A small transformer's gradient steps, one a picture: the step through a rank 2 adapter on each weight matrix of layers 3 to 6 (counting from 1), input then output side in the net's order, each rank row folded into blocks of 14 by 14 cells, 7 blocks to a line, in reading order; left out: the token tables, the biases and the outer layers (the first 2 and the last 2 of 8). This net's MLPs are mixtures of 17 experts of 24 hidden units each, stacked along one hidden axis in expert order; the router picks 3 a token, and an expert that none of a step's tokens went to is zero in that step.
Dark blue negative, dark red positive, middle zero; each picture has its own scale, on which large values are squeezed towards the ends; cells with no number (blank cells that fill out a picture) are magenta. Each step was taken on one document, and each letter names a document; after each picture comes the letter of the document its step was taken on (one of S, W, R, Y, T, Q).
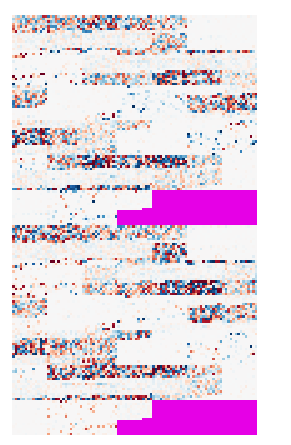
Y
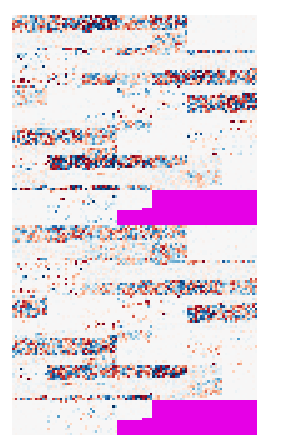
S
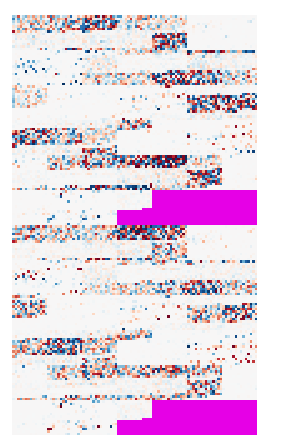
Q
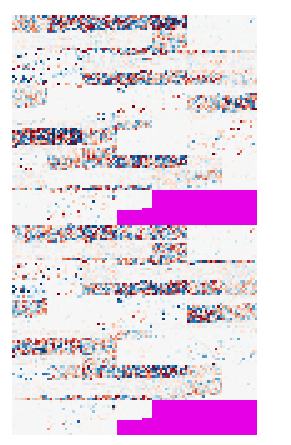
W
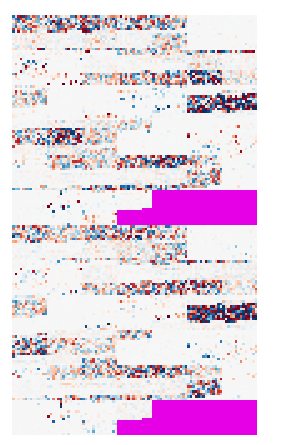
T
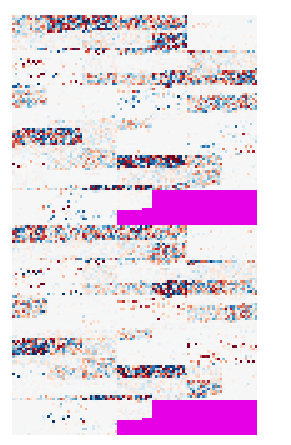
Q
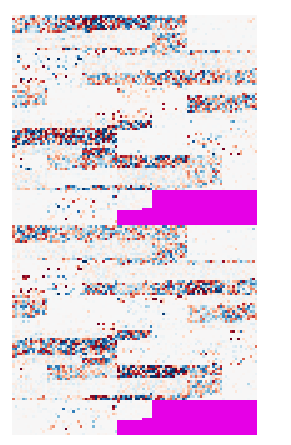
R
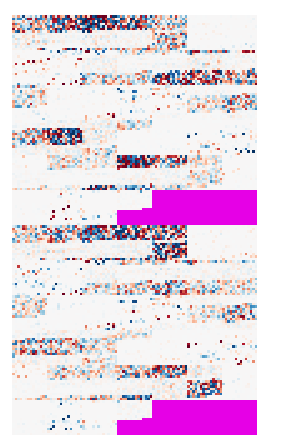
Q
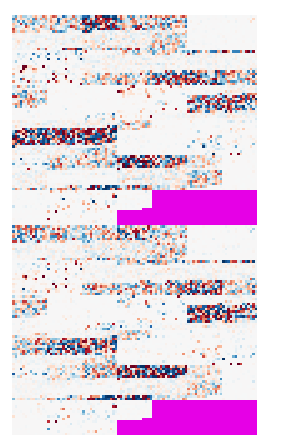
S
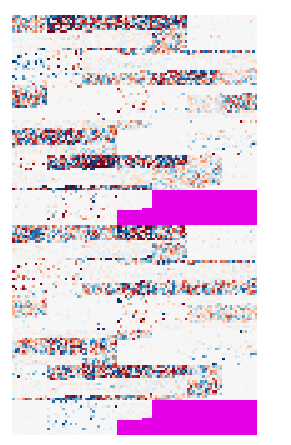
W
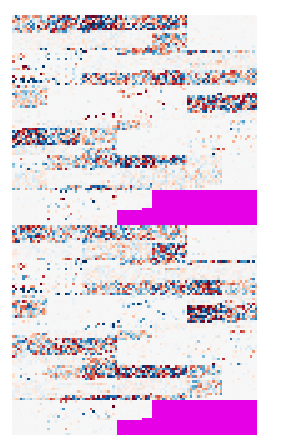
S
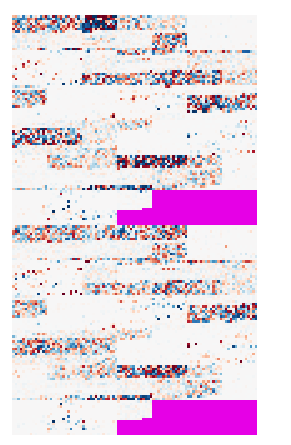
Q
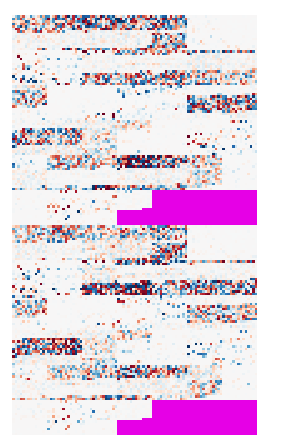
R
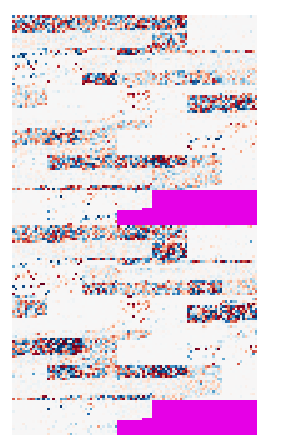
Y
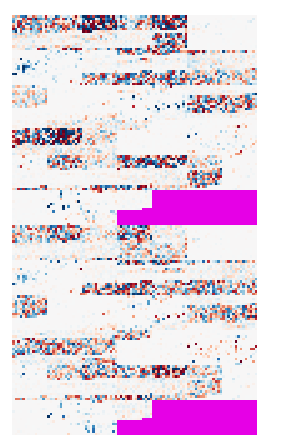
T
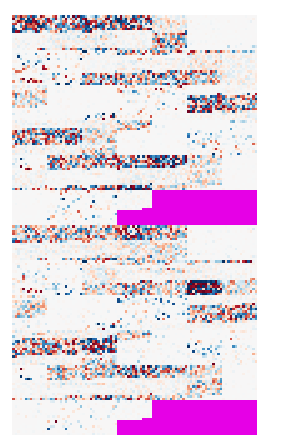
R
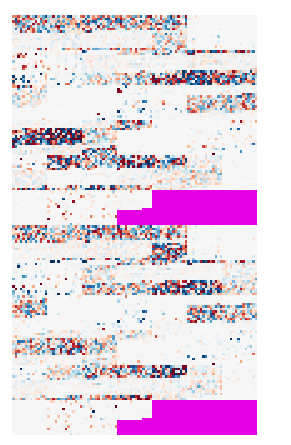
W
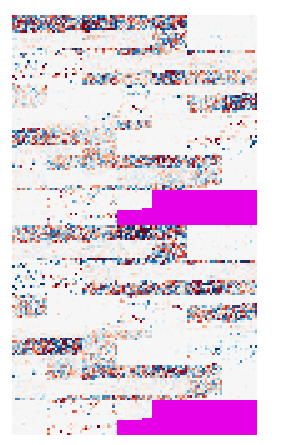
Y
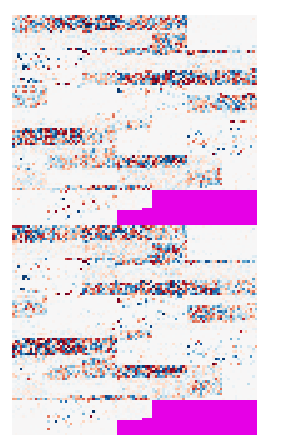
R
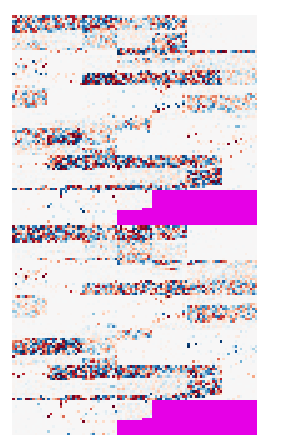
T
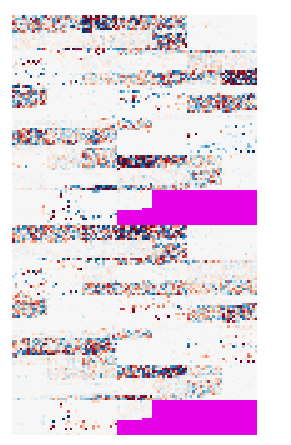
Q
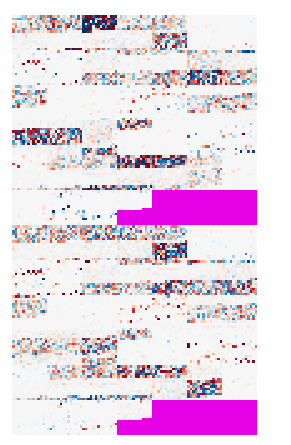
Q
